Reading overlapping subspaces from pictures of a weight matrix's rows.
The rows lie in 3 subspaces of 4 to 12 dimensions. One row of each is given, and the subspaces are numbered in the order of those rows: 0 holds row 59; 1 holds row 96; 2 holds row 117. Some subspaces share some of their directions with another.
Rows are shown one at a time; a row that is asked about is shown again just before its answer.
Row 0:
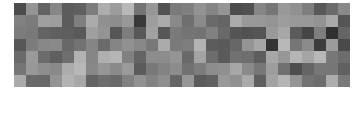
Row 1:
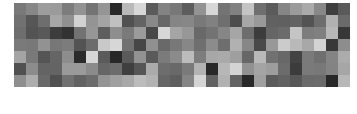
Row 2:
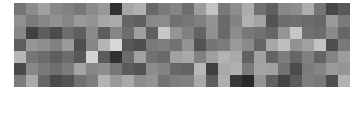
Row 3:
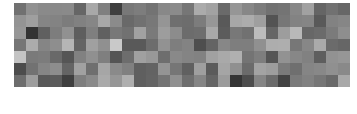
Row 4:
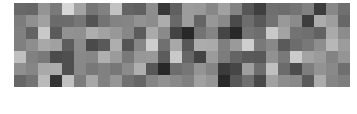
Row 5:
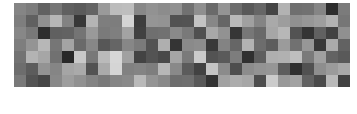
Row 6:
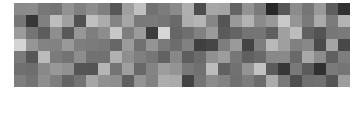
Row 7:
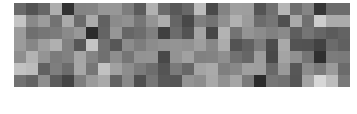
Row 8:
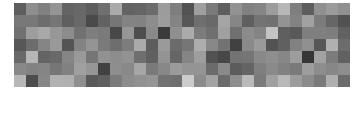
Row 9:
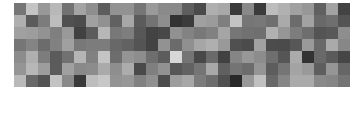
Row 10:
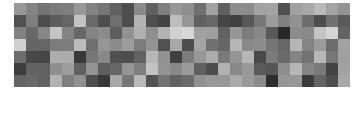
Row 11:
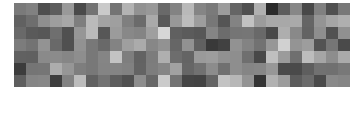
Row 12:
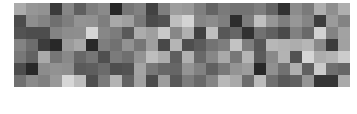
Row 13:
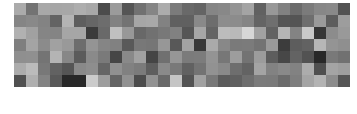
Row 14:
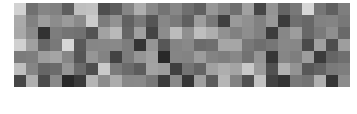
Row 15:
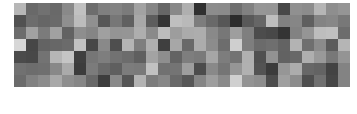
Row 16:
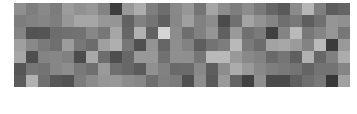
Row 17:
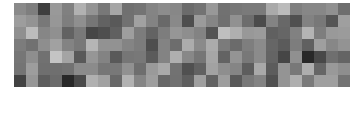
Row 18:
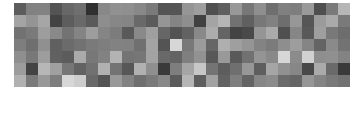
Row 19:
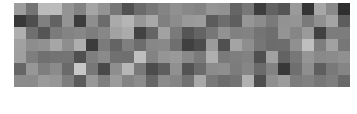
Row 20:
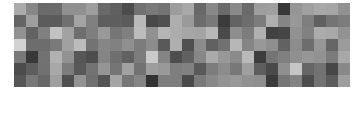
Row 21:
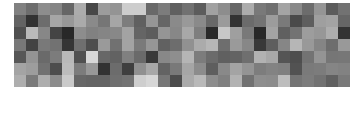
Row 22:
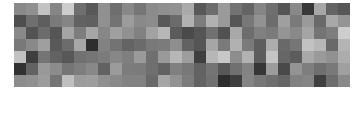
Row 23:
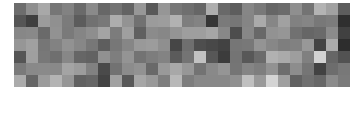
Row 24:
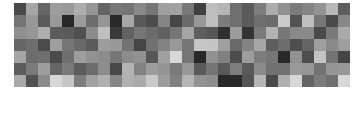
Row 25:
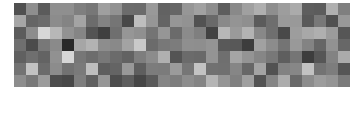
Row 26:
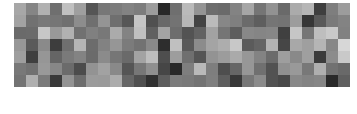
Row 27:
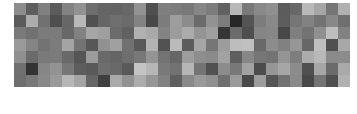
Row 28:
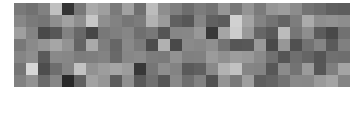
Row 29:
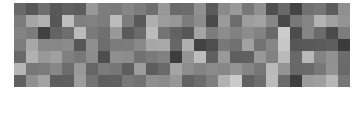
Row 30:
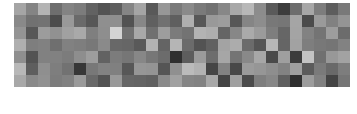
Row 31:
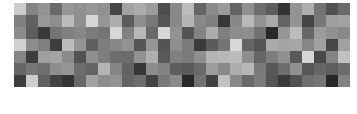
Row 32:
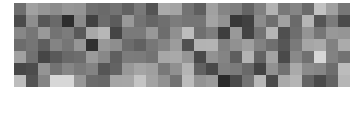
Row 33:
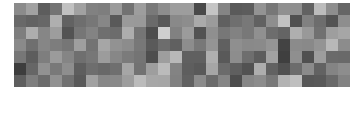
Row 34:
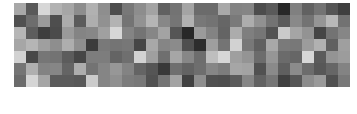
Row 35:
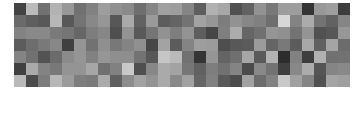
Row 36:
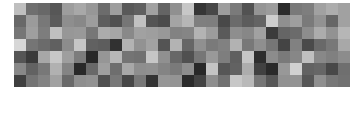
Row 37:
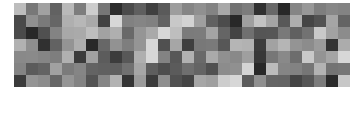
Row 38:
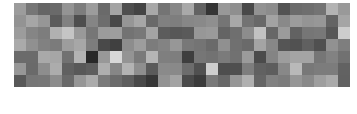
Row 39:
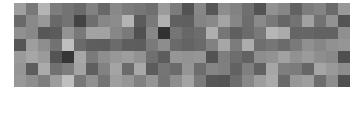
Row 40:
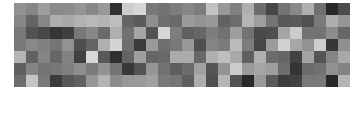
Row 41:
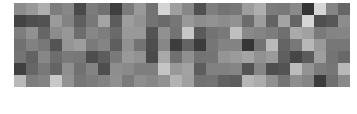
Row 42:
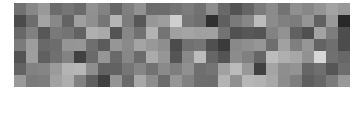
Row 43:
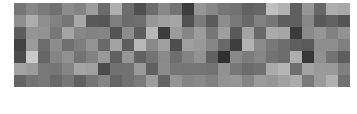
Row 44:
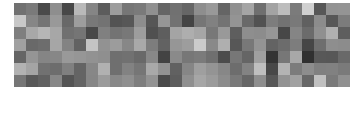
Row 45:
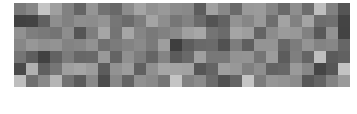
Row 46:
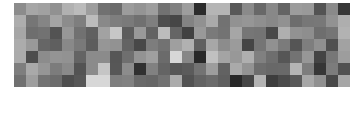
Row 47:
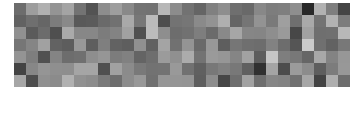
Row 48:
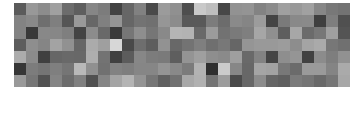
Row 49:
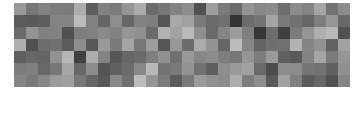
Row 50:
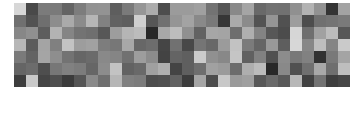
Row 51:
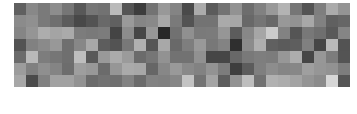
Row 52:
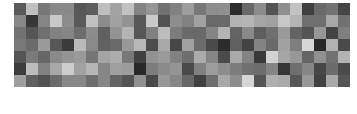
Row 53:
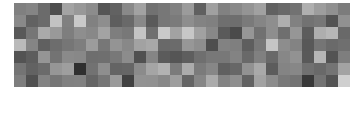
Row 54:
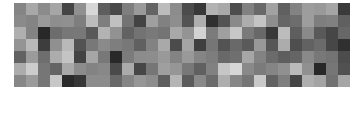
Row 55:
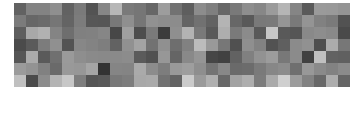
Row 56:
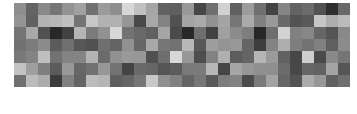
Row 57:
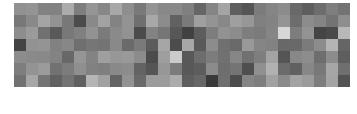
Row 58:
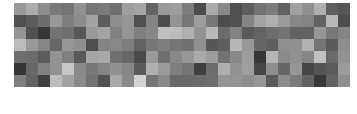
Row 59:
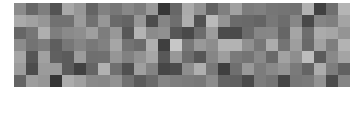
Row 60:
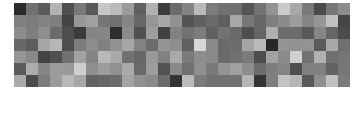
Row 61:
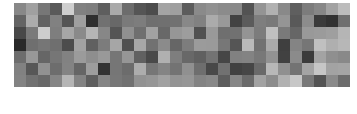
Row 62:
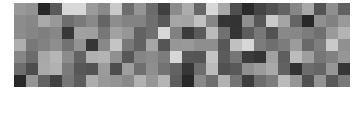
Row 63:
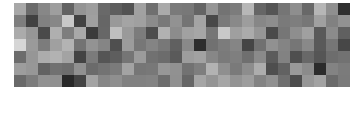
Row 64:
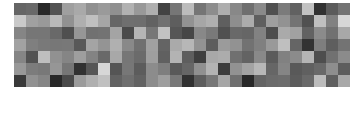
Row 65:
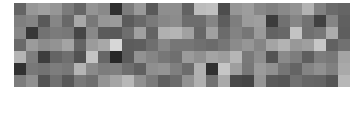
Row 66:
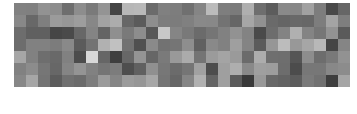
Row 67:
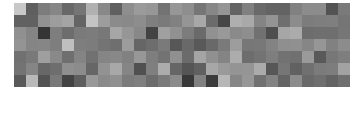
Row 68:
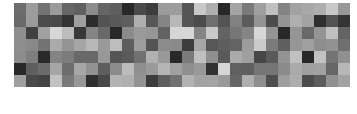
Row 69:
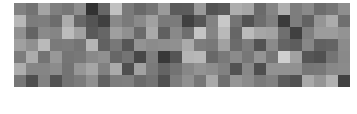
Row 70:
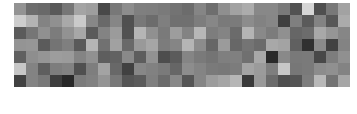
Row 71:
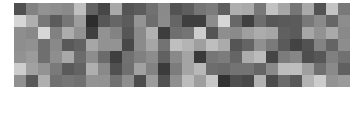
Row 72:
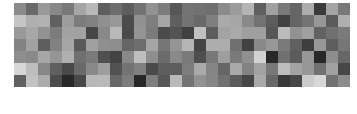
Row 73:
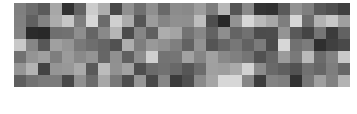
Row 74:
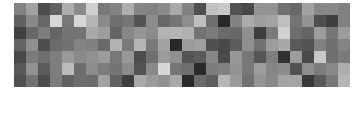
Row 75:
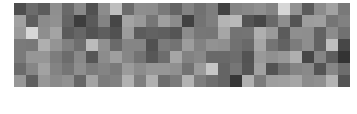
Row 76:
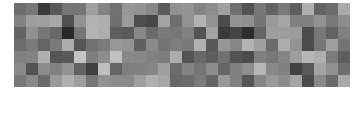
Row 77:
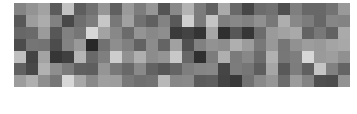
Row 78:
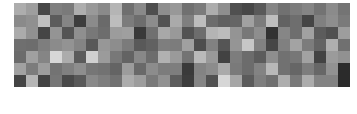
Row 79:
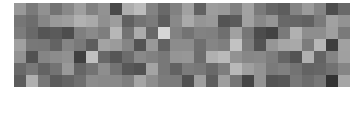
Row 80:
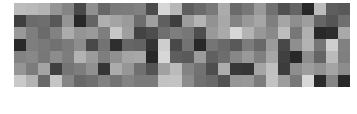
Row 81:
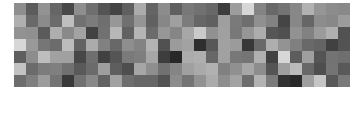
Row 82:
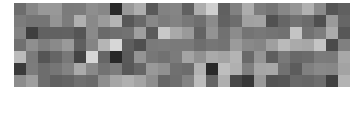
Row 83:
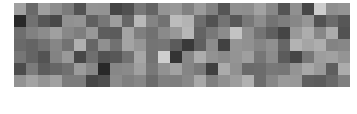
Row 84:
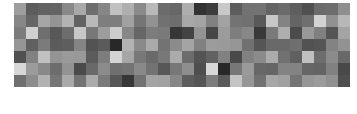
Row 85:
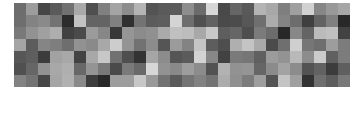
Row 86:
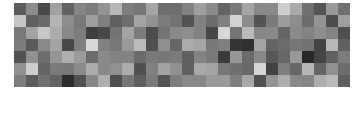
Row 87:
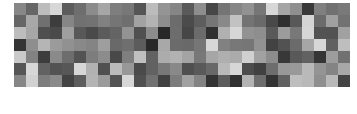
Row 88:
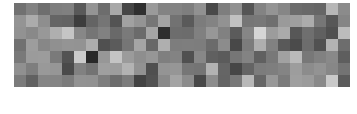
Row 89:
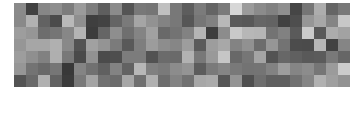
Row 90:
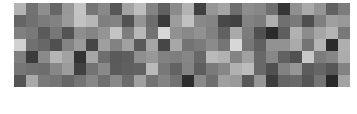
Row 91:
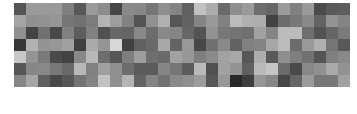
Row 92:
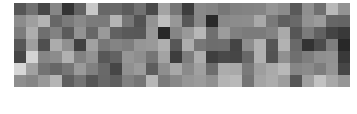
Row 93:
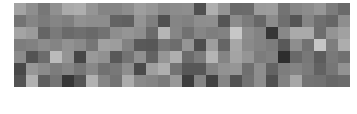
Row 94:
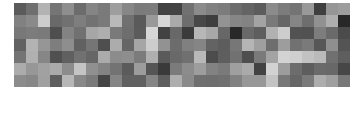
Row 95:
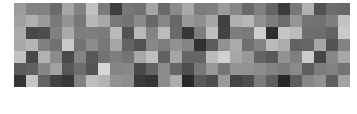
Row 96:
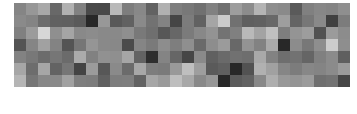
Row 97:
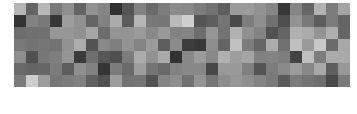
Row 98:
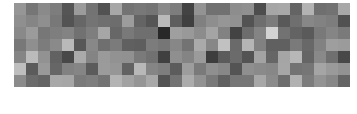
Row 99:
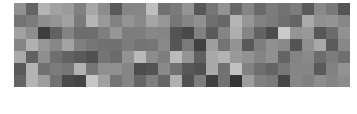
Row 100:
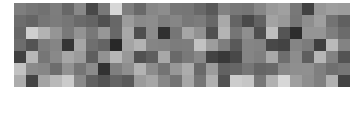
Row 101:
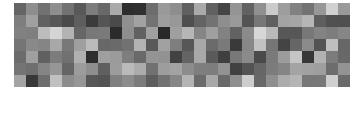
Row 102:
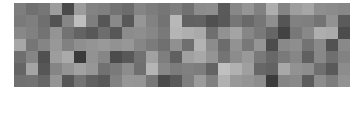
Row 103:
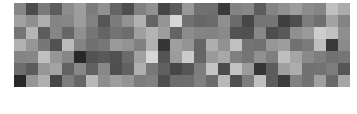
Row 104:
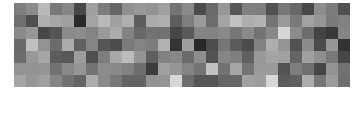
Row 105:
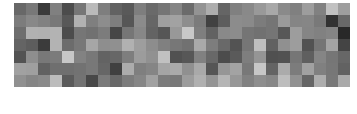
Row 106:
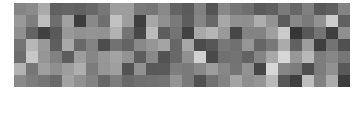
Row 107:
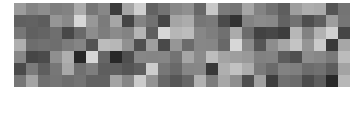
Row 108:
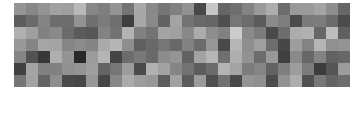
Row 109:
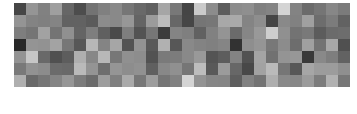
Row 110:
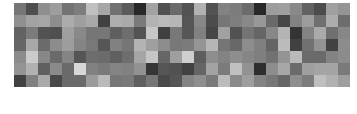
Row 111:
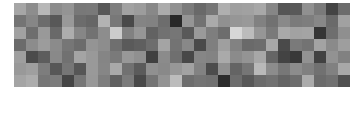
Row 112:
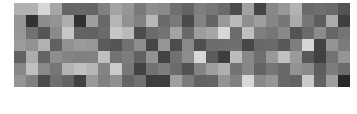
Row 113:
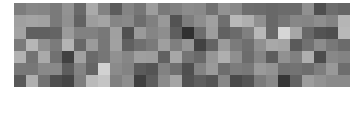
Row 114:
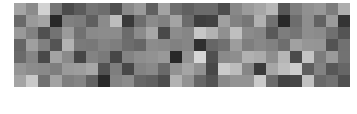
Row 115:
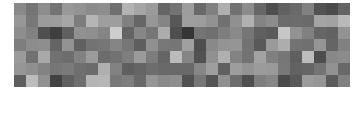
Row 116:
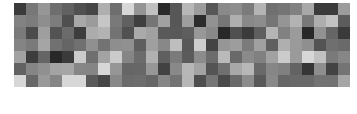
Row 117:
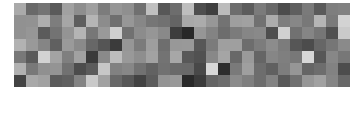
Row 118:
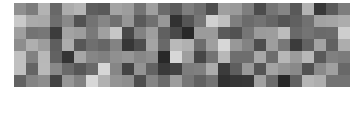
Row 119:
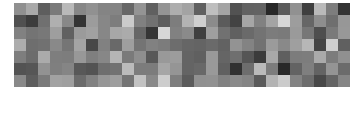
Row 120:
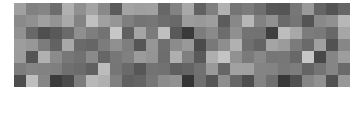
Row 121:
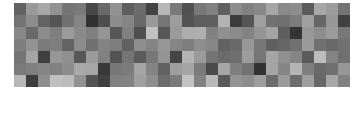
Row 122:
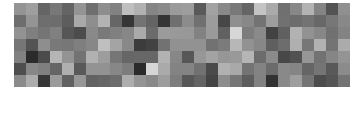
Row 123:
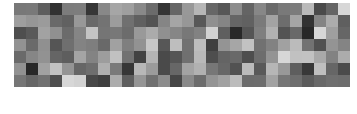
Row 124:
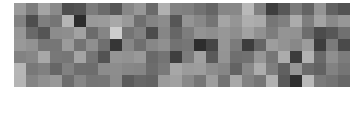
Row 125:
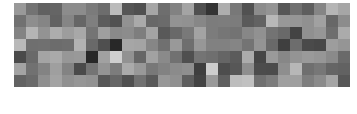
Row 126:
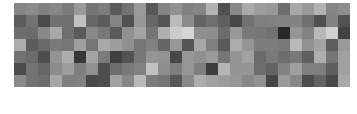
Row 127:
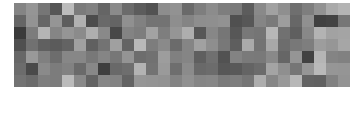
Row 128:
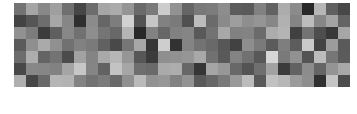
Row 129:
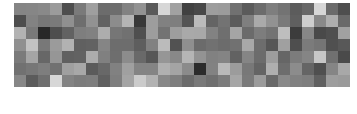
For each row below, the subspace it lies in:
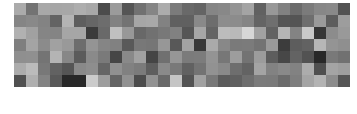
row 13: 1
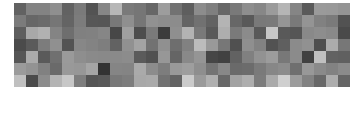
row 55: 2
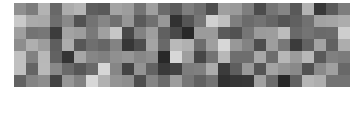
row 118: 0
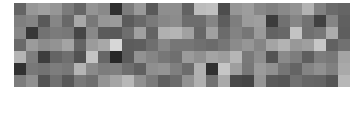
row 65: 2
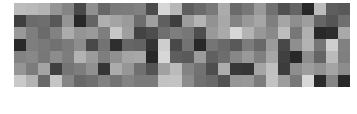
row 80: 1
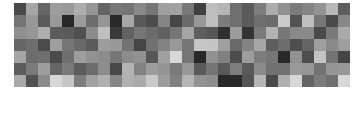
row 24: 0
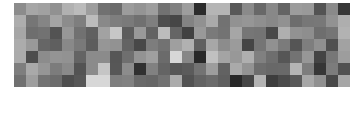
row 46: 0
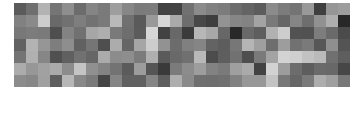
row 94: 1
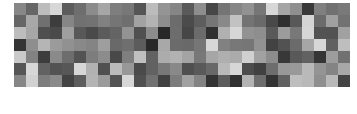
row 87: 1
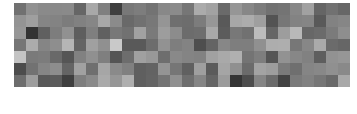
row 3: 2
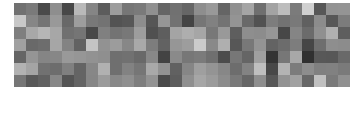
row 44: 0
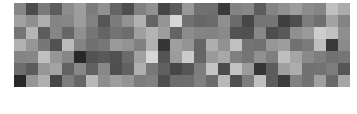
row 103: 1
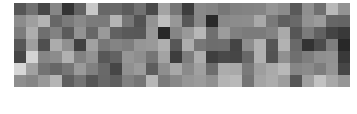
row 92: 0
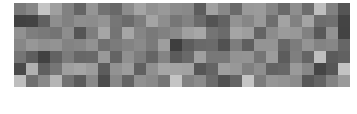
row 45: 1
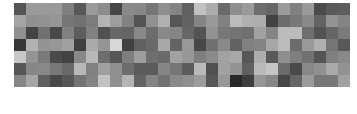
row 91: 2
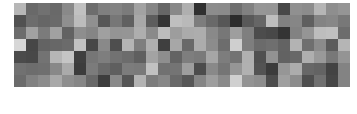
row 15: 2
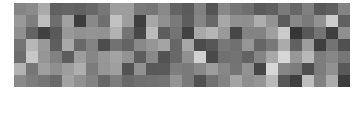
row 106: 0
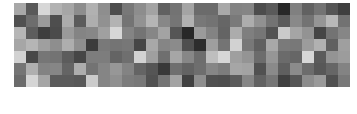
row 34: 1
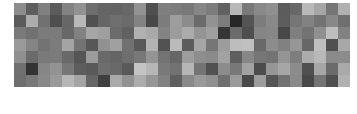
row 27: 0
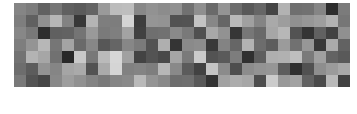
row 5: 0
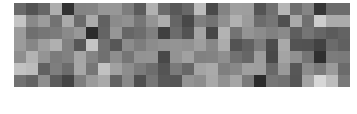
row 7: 1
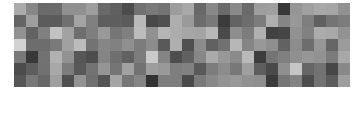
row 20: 2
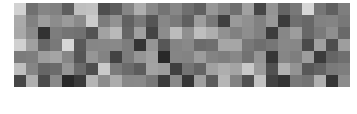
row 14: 0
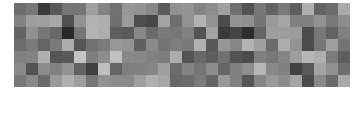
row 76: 0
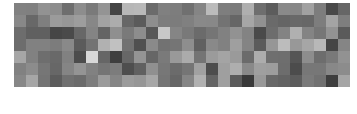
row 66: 2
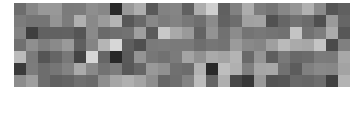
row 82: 2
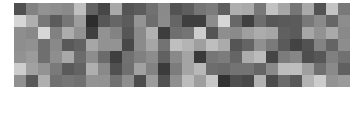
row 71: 0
